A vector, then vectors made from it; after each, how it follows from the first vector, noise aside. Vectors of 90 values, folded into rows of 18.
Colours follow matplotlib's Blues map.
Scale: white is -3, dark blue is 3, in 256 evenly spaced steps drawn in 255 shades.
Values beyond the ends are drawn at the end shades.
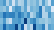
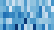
copied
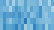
shrunk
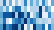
scaled up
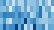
copied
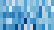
copied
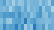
shrunk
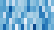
sign-scrambled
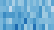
shrunk
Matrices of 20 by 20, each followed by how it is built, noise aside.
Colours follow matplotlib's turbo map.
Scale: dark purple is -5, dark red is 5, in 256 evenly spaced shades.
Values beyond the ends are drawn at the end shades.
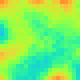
smooth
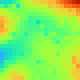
smooth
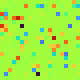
sparse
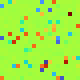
sparse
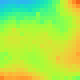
smooth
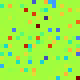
sparse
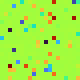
sparse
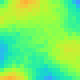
smooth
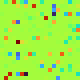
sparse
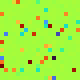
sparse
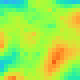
smooth
